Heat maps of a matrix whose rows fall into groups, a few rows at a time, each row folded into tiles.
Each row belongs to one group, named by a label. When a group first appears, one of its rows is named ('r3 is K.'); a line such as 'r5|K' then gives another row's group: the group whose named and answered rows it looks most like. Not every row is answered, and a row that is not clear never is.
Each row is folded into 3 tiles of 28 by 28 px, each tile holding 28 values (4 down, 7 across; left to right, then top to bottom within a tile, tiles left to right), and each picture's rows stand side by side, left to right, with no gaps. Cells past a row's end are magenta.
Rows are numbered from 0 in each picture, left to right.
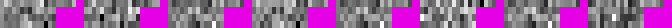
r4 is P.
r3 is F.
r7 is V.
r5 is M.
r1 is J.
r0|F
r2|P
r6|P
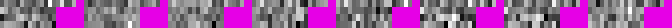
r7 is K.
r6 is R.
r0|R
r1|P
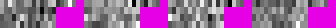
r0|V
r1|M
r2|M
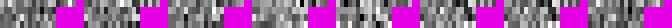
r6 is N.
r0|V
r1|J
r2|J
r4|K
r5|N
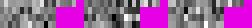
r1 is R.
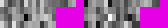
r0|K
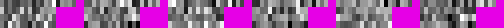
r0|P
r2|N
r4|M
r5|R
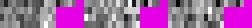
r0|P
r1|M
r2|K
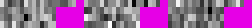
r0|K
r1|M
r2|V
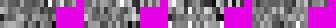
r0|R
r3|P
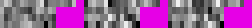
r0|F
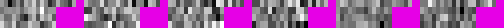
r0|K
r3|J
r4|F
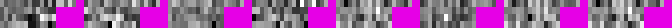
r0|R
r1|R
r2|F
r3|R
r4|K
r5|V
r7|K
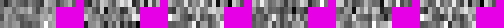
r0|P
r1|J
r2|M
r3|V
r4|N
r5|M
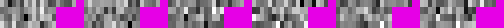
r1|F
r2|J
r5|N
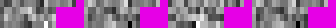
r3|F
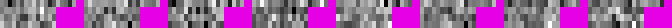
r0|K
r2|J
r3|V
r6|P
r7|P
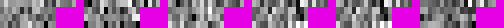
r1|J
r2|K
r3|N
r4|N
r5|R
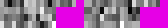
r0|K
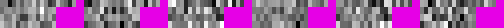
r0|K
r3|F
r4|N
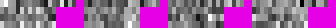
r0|N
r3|M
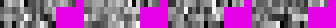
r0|V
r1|M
